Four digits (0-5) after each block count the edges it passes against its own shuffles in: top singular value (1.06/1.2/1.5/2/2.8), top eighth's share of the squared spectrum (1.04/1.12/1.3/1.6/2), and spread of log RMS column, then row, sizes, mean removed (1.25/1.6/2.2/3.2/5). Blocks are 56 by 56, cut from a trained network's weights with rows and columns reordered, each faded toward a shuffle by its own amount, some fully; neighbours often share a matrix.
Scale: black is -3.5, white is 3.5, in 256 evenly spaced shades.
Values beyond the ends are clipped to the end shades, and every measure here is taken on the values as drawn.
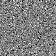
2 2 0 0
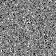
0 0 0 0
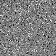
0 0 0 0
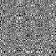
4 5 3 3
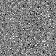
2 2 0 1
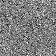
1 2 0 0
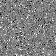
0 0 0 0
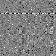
3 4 0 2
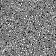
0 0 0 0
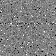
2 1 0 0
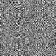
4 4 2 2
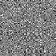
3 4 2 2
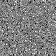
2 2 0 1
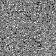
2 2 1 1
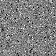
0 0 0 0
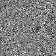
2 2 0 1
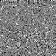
3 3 0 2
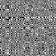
4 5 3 3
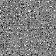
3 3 1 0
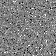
1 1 0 0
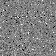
1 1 0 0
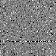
3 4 1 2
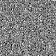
3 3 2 1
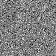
1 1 0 0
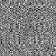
4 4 2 2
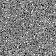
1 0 0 0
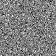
2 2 0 0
